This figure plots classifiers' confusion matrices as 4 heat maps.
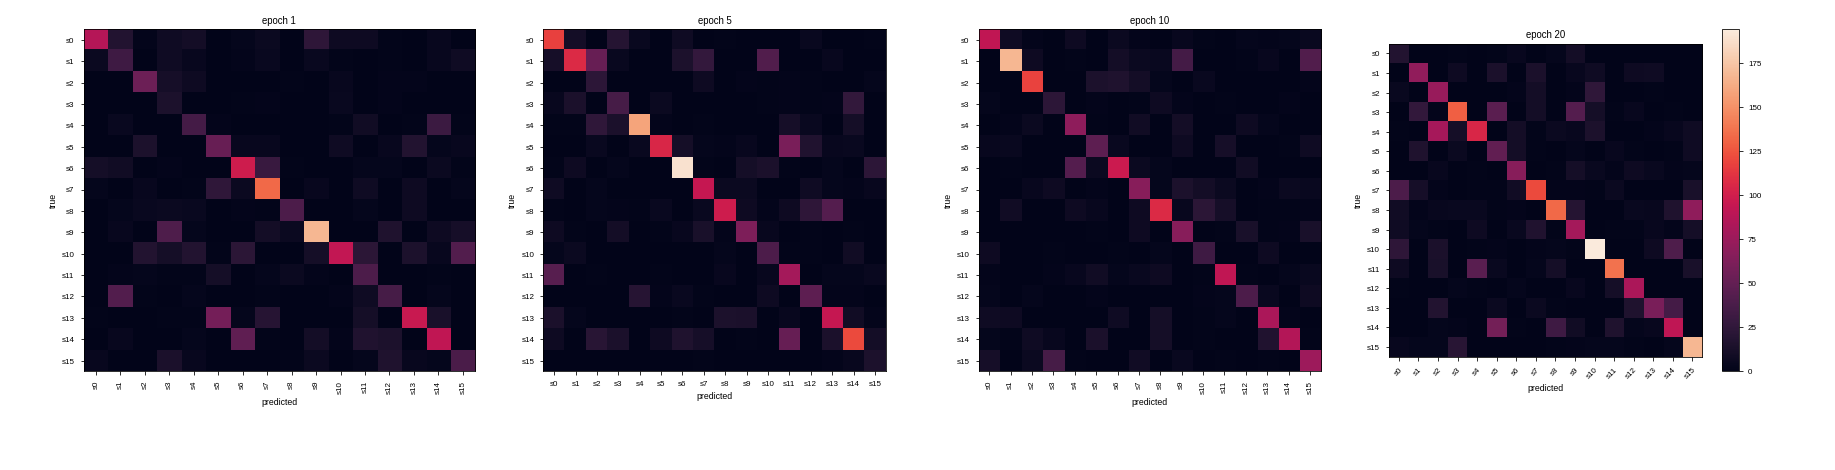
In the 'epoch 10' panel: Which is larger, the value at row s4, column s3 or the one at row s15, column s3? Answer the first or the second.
the second
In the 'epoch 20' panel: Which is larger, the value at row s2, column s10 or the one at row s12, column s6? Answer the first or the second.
the first
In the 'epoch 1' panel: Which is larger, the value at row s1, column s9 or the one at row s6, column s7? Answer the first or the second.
the second
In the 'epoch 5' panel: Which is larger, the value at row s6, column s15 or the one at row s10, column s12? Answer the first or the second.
the first
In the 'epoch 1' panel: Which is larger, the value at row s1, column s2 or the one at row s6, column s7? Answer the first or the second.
the second
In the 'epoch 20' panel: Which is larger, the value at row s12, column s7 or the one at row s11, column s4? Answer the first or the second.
the second
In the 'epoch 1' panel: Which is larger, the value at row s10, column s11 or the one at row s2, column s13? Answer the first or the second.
the first
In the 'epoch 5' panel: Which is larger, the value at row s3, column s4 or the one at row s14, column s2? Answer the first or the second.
the second
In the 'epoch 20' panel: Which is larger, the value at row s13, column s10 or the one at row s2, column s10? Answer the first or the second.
the second
